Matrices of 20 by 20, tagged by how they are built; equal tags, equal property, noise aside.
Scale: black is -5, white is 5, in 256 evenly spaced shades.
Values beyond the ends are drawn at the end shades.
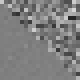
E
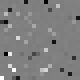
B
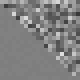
E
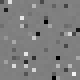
B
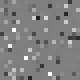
B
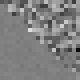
E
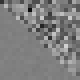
E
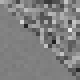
E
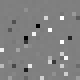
B
